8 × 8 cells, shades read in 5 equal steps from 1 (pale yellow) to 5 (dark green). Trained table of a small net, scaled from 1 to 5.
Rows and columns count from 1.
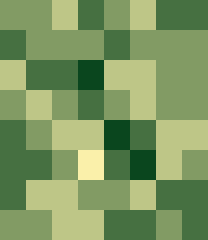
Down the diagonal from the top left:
3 3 4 4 5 5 4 4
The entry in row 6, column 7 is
2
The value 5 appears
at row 3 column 4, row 5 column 5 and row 6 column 6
